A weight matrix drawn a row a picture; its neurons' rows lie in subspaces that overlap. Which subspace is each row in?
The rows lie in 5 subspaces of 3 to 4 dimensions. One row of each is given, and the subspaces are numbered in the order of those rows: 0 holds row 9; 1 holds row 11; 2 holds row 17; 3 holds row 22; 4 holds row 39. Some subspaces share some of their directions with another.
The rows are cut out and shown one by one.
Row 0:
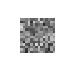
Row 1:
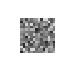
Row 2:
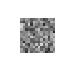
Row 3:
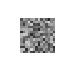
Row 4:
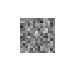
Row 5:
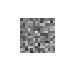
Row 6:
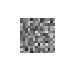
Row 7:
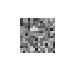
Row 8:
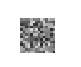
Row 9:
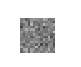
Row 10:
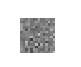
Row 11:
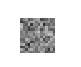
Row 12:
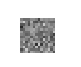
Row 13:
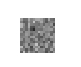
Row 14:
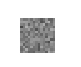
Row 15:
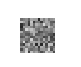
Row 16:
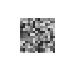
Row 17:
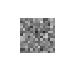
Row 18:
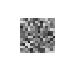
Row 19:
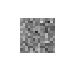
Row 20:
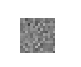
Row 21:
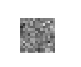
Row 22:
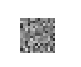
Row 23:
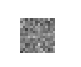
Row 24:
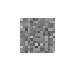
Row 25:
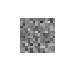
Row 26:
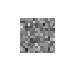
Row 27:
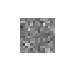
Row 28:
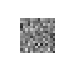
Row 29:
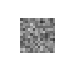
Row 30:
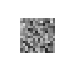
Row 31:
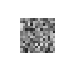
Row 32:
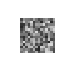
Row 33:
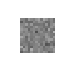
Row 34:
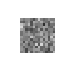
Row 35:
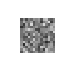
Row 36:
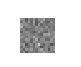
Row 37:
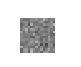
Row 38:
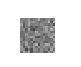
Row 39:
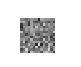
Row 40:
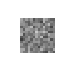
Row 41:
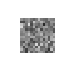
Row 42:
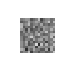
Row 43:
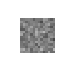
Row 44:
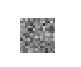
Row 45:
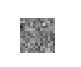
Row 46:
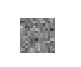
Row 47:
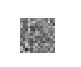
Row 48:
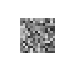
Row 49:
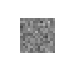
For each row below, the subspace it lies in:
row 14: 3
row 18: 1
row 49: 2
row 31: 0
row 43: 2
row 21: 2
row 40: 2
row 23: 4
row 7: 3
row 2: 0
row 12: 4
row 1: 0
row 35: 0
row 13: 3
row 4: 2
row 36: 4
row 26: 3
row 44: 2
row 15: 4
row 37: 0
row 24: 1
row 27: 1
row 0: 4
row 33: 0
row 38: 3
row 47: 3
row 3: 4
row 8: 3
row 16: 2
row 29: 2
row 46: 3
